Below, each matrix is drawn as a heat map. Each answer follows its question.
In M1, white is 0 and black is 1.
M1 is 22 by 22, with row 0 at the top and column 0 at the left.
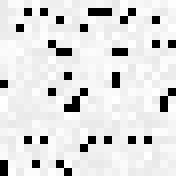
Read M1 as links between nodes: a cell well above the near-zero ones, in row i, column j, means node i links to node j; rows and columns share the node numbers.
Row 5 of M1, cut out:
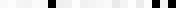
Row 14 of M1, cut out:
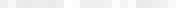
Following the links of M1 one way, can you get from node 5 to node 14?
yes
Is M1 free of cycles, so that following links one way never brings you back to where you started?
yes
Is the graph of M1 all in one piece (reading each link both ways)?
yes
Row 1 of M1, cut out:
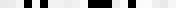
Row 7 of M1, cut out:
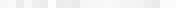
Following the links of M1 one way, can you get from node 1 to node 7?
yes
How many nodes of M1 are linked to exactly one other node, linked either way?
1
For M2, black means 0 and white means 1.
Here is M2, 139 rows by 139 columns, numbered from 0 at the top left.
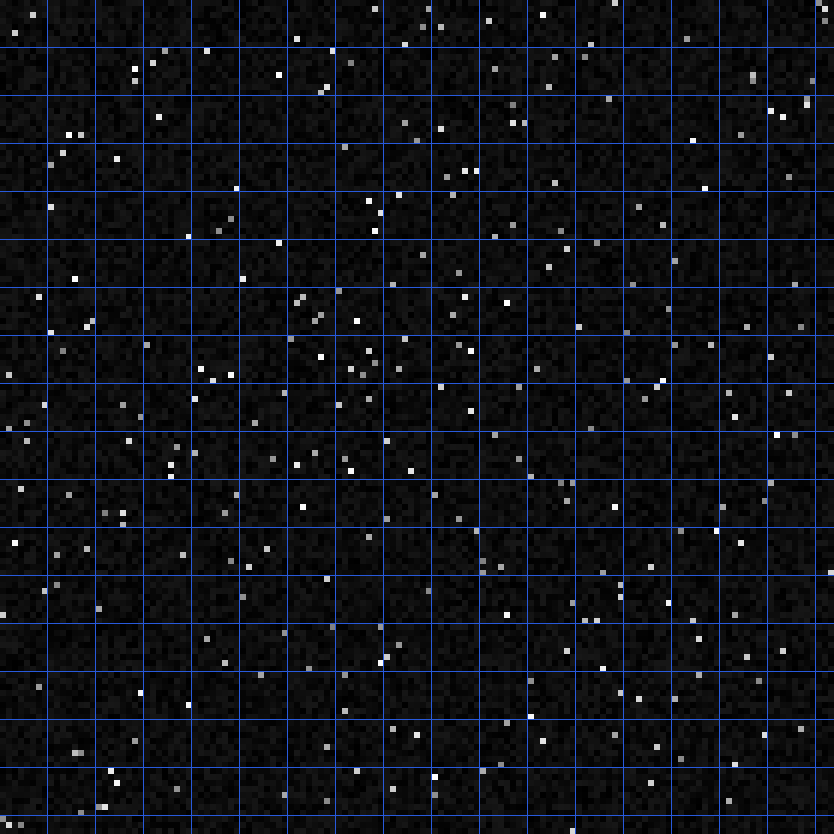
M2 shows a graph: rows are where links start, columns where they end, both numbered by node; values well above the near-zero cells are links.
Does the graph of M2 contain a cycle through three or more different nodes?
no
